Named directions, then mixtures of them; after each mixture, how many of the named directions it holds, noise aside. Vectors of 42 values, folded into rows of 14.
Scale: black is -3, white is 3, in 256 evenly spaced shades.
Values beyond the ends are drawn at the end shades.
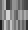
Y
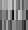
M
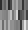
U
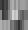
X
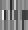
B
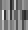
one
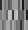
two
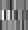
two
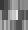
two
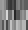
three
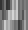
three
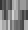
three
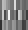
three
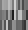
one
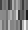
one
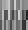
two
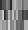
three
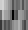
two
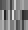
two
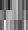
three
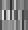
two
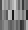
two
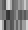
one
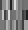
three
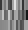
three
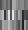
three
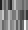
two
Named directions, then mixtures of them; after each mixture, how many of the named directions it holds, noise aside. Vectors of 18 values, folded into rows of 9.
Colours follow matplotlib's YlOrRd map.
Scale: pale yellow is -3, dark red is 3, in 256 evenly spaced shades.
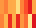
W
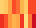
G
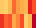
two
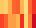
one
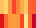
one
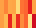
one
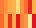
one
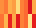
one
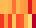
two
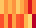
two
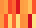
one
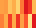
one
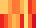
one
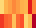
two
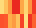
two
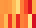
one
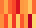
one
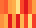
two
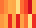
one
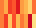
one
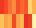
two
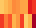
two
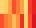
one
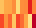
two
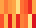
one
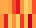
two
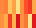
one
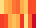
one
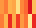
one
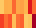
two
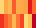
two
